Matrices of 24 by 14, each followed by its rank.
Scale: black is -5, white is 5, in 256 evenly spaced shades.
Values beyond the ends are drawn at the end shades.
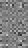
three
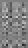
two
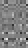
two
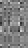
two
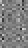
three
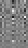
two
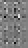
three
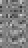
three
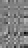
two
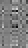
two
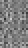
three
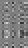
two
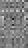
three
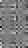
three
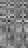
two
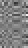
two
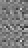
three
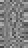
three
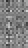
three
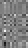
two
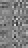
three
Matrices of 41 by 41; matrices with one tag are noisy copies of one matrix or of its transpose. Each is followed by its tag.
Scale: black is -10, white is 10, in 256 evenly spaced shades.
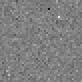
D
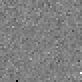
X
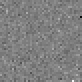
X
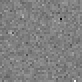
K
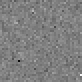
K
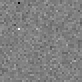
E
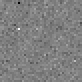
E
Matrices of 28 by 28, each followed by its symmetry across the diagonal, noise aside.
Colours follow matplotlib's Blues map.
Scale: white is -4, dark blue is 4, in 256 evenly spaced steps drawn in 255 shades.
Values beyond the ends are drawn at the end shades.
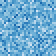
symmetric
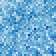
symmetric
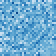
symmetric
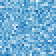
neither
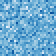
symmetric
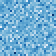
symmetric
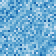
symmetric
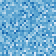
symmetric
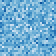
neither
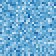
neither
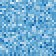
neither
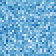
neither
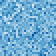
symmetric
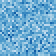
neither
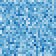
neither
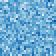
neither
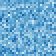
neither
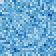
symmetric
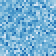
symmetric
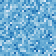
symmetric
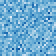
symmetric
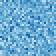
neither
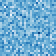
neither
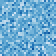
symmetric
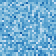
neither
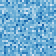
neither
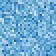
symmetric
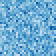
neither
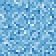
symmetric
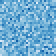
neither
